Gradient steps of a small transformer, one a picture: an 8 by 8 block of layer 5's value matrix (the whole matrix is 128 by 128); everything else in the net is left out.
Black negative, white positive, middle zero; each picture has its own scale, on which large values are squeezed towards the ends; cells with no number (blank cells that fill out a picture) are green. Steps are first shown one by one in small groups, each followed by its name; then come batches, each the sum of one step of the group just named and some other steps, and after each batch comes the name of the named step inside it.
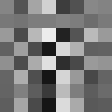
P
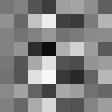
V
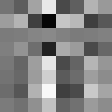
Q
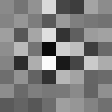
P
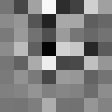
Q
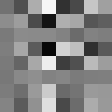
Q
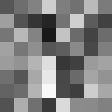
Q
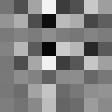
Q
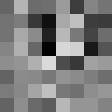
Q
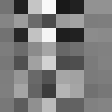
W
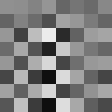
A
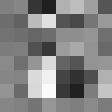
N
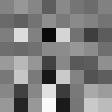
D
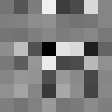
N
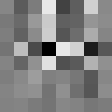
N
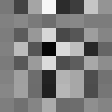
W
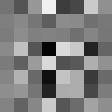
D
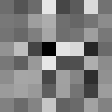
N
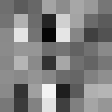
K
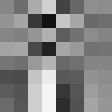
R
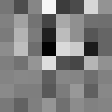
K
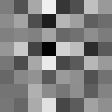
R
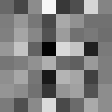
K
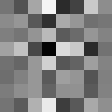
R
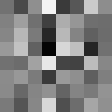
K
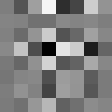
R
